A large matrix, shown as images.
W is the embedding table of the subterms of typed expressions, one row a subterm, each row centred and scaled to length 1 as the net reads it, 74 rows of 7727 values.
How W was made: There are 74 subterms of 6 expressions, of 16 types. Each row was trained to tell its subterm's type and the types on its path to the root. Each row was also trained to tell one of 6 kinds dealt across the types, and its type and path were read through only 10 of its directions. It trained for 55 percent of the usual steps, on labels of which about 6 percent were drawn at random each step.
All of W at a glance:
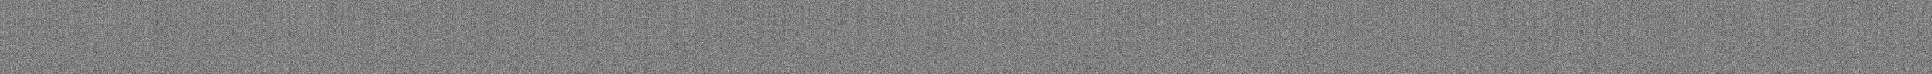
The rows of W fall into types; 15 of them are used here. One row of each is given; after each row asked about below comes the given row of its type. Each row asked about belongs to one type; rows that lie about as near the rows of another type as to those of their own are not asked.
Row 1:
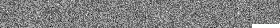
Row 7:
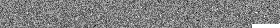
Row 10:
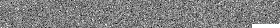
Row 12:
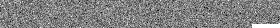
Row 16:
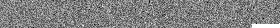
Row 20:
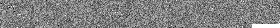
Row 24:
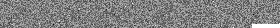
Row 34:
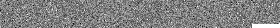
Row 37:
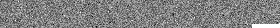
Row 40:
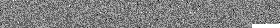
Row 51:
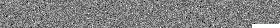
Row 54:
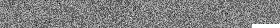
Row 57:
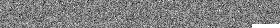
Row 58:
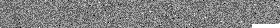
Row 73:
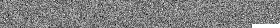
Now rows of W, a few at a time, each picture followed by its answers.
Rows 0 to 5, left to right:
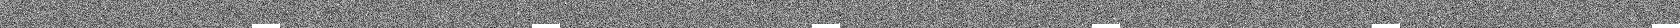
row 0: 7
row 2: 58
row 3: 54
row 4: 20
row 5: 7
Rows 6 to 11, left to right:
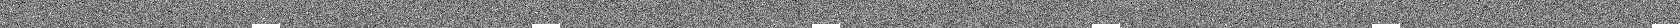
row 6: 24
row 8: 51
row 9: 54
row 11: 12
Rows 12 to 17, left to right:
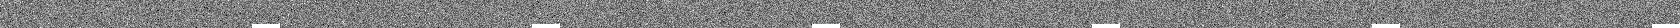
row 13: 58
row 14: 7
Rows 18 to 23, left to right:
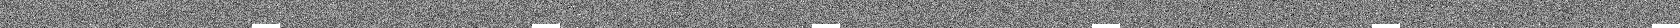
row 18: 54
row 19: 54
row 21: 73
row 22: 20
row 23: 24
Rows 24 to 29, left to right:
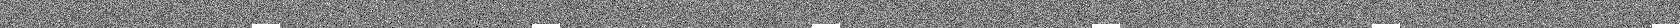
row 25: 12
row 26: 58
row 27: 51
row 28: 37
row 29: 10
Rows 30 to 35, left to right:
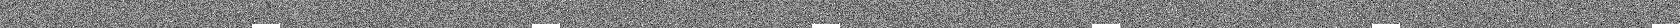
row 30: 12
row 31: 73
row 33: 40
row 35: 40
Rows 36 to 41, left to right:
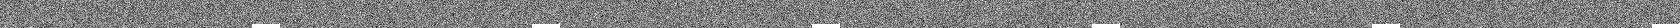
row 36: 57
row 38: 51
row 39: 20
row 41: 37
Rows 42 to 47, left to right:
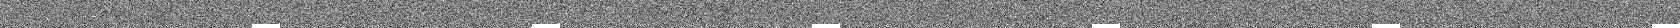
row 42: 24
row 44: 24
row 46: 12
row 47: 7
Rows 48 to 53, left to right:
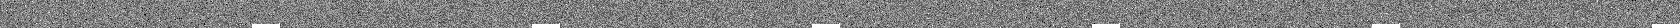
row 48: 40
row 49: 7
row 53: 1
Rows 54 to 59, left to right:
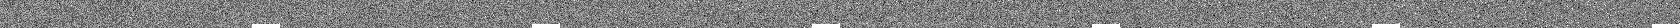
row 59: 10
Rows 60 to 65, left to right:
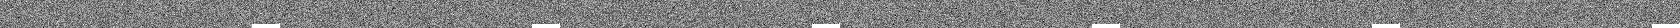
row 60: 20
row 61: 1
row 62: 1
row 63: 51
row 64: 37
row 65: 37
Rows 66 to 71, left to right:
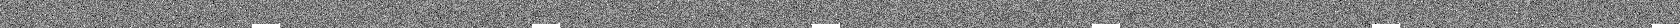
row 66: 20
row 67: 54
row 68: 51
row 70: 34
